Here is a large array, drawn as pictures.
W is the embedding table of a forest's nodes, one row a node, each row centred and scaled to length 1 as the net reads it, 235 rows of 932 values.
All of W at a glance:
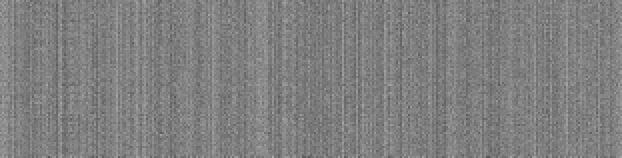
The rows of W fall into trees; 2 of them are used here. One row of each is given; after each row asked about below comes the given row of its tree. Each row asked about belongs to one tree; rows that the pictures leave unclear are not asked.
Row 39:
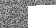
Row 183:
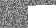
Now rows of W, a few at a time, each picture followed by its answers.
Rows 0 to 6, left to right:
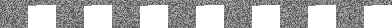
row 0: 183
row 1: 39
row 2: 39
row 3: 39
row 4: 183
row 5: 39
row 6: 183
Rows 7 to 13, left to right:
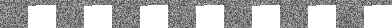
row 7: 39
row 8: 183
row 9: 39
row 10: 183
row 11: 183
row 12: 183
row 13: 39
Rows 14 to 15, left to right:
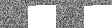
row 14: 39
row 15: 39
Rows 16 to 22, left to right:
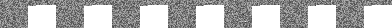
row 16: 183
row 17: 183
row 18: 39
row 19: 39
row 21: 39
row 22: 39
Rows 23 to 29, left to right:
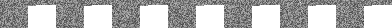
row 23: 183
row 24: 39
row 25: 183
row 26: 183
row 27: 39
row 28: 183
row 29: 39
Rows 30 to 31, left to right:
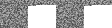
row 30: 39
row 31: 39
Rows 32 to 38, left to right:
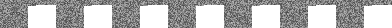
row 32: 39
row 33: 39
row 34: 39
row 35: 183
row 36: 183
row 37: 183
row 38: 183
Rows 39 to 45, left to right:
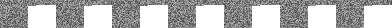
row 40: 183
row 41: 39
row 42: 183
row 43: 183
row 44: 39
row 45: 183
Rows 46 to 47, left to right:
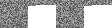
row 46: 39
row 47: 39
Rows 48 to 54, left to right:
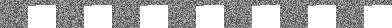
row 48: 39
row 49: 183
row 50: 183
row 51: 39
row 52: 183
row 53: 183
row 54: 183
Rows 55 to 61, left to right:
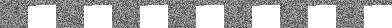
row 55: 39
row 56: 183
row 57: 183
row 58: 39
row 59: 39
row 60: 183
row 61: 39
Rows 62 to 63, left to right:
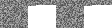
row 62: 39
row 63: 39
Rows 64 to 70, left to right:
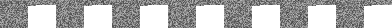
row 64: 39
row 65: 183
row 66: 39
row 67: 183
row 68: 39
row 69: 183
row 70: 39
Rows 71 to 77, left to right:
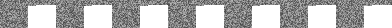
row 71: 183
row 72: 39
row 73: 183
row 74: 183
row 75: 39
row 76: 183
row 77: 183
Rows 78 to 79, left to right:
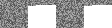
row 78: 183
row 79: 183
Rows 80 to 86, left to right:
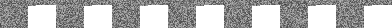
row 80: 39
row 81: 39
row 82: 183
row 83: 183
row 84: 183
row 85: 39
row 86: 183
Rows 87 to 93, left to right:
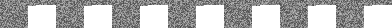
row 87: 183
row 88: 39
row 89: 39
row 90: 39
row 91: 183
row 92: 183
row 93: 183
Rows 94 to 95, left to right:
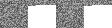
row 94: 39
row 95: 183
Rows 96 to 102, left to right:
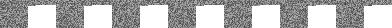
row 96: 39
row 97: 39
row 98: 183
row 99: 183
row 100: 39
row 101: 183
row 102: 39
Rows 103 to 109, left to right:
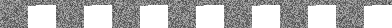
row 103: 39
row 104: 183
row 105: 183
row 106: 39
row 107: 183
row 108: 183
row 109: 39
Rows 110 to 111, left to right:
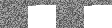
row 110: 39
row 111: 39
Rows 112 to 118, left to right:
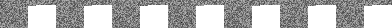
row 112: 183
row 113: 39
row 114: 39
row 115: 183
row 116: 39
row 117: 39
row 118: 183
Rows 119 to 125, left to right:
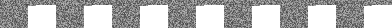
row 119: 183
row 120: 183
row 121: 39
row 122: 183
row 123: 39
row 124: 183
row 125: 39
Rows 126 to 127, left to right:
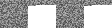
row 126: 39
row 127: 39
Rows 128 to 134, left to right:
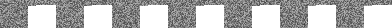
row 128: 39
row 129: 39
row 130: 183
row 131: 183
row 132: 39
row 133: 183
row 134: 183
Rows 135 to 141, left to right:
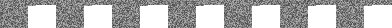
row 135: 183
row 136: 183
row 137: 39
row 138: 39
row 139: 183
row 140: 39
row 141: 183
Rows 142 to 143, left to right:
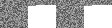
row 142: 39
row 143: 183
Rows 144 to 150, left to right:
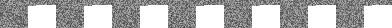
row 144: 183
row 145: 183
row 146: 183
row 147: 39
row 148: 183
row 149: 183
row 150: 183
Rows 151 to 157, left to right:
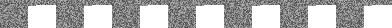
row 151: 39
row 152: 183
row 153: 183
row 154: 183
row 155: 183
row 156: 183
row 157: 183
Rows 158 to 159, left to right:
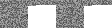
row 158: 39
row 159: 39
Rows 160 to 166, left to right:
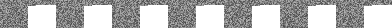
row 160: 39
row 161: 183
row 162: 183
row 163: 183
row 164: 39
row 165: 39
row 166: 183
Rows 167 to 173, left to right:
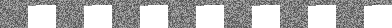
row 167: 183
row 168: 183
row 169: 183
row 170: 183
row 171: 39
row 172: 39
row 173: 39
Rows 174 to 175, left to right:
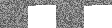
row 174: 39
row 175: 183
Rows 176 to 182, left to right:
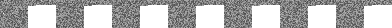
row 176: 183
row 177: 39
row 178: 39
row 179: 39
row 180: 183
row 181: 39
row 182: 39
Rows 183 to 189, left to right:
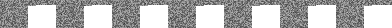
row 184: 39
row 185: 183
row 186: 39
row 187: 39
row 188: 39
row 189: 183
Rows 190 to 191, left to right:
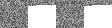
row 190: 183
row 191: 39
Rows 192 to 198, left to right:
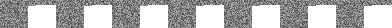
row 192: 39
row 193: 183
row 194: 183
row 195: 183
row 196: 183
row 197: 39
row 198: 39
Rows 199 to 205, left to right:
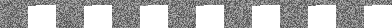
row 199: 39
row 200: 39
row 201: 183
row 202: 39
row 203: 183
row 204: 39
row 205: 183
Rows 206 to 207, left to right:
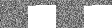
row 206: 183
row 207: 183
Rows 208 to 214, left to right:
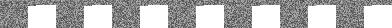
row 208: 39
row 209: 39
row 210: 183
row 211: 39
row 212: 39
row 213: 183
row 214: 39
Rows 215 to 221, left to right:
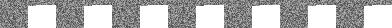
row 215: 183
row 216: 183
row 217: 183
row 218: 39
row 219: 39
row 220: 183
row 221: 39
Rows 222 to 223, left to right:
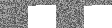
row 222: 39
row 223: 183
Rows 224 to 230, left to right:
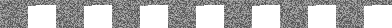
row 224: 39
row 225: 39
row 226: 183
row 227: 39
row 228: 39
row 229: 183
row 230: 39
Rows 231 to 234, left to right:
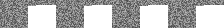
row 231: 183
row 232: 183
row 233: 39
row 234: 183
